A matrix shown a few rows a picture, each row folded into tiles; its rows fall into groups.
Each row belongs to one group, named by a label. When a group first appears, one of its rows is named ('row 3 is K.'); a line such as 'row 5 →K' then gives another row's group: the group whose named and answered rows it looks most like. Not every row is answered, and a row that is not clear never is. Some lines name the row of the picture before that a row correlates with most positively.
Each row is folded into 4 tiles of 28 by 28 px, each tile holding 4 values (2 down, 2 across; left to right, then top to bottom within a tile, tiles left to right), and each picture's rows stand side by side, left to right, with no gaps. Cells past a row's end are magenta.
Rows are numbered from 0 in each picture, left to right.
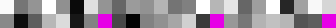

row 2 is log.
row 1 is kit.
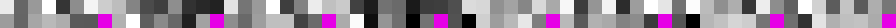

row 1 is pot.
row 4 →kit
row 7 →kit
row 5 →log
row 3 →pot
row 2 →log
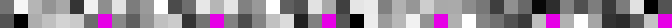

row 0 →kit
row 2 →log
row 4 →pot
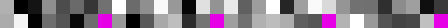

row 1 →log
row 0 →pot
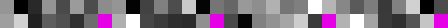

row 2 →kit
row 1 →pot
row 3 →pot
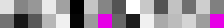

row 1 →kit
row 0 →log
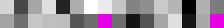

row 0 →log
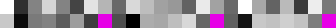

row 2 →kit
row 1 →kit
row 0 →log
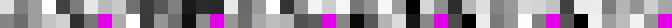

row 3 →log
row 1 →pot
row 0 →log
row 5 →kit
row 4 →kit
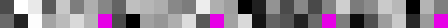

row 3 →log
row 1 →kit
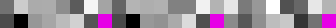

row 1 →kit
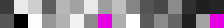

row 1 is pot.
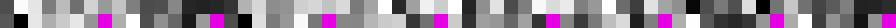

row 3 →log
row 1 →pot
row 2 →kit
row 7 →pot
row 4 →log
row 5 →log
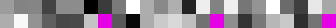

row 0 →pot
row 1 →kit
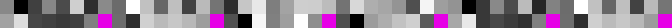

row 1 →kit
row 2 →kit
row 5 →kit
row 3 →kit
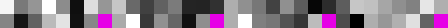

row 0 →log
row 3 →kit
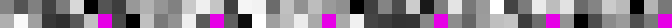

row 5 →log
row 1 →kit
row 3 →pot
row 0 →pot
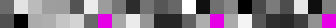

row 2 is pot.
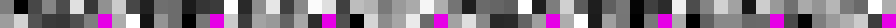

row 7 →kit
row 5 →pot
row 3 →kit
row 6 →log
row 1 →pot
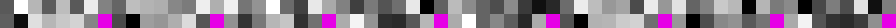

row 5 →kit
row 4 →pot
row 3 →pot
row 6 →log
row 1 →kit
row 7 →pot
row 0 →kit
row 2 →log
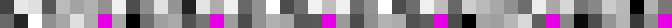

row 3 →log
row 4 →kit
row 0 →kit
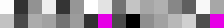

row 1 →kit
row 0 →log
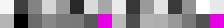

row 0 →log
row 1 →log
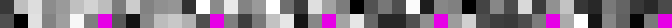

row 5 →pot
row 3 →pot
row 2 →log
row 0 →kit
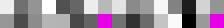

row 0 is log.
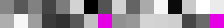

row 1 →log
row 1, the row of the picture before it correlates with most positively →0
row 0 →pot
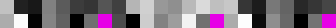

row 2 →pot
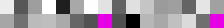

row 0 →log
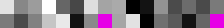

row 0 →log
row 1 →pot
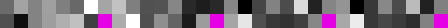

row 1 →pot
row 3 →pot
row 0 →kit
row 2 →pot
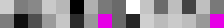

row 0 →log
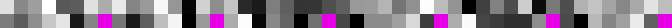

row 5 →kit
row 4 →pot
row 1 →log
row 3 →kit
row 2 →pot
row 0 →log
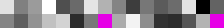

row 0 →log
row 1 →pot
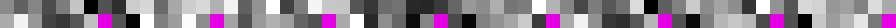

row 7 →kit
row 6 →kit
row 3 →pot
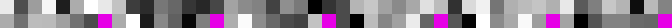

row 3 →kit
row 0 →log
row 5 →log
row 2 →pot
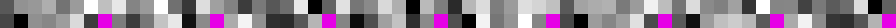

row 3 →log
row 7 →pot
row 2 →pot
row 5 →kit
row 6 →kit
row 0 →kit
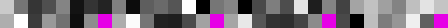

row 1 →pot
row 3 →kit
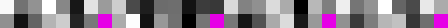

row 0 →log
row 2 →log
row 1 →pot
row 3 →log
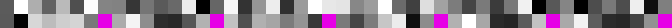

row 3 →log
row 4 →pot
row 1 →pot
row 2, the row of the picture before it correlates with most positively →3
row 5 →pot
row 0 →kit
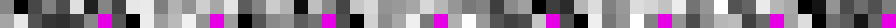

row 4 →pot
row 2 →log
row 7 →pot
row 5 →kit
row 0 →pot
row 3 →kit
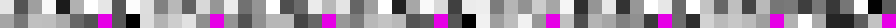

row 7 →pot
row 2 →log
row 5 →log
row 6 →kit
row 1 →kit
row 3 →log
